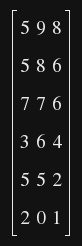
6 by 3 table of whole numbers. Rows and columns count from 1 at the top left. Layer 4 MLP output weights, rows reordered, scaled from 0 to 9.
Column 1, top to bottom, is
5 5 7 3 5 2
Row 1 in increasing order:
5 8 9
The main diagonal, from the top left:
5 8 6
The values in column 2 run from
0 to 9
